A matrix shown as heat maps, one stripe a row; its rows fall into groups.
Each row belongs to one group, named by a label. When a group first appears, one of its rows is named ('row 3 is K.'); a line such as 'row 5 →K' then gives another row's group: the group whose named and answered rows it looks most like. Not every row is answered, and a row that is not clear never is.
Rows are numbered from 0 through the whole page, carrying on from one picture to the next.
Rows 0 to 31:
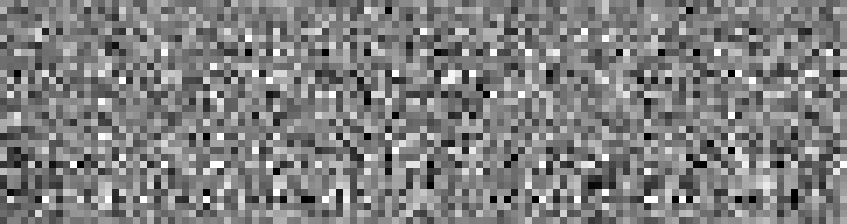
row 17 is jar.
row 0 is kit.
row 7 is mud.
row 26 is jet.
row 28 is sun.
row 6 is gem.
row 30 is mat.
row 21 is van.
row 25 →jet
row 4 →mat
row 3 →sun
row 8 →jet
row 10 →van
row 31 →jet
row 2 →gem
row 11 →kit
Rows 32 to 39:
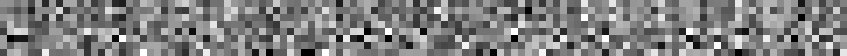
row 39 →sun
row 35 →gem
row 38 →mud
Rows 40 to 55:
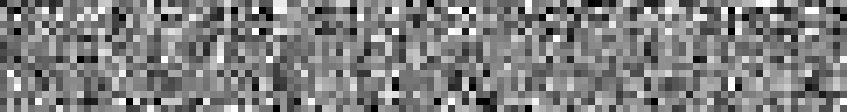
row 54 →kit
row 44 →van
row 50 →gem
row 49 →jar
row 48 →kit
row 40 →jet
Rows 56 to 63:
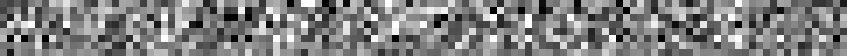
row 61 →mud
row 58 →mud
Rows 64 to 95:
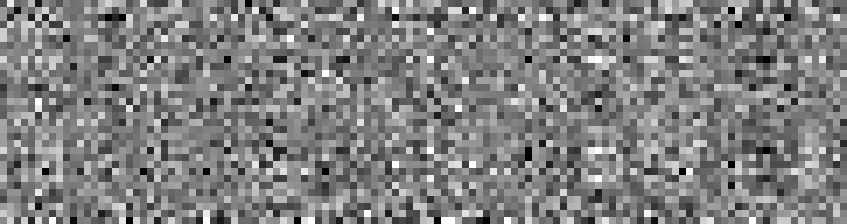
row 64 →gem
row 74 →sun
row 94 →jar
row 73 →kit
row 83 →van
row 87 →van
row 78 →kit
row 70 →mat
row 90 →van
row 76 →gem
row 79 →mat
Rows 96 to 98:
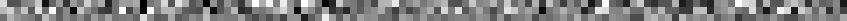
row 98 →sun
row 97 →kit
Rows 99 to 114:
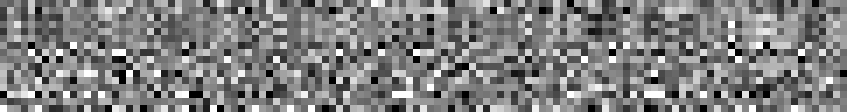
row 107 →mat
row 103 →jet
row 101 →jet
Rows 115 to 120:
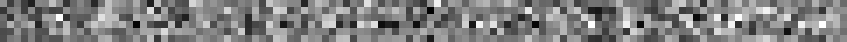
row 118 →sun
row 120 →jet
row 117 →mud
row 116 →jet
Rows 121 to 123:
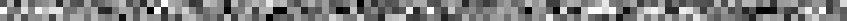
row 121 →kit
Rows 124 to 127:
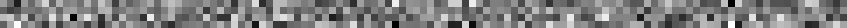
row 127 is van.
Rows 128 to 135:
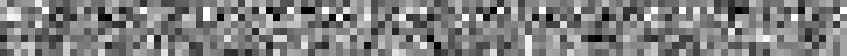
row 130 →jar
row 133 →jet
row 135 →mud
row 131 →mat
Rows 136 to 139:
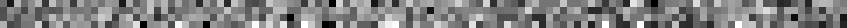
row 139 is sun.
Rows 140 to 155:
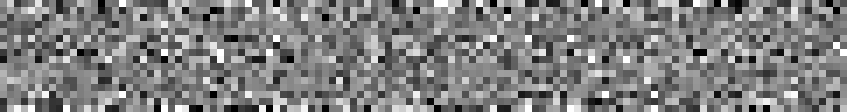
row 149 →jar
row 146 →jar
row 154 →jet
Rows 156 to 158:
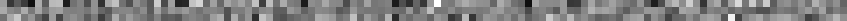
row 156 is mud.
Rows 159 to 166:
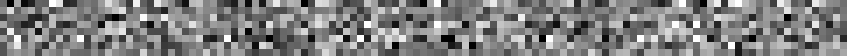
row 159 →mud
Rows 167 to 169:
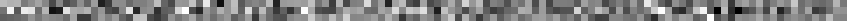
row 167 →jar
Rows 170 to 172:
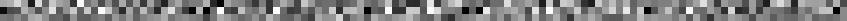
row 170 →kit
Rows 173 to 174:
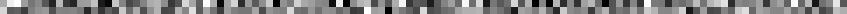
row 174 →jar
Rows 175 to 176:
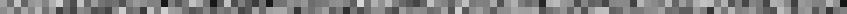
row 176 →kit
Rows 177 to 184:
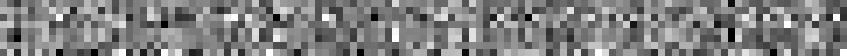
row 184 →kit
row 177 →van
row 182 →van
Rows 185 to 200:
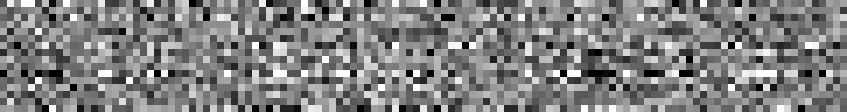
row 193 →sun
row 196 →mat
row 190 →sun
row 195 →jet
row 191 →van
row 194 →mud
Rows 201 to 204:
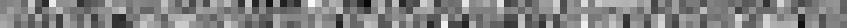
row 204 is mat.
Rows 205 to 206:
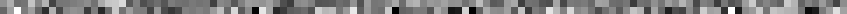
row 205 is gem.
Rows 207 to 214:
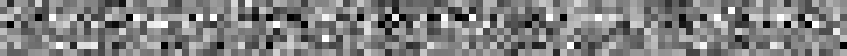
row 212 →sun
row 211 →jar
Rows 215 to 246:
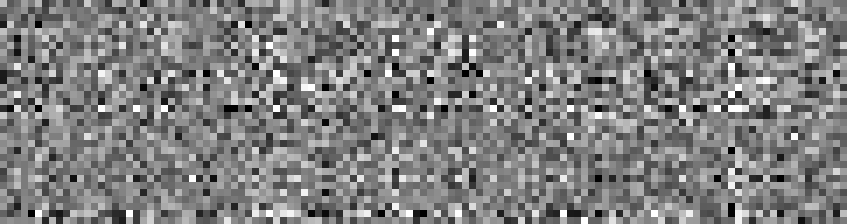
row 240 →mat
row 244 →van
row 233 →sun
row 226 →jet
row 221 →kit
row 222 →van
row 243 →sun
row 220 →van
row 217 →jet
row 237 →mat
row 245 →mat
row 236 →van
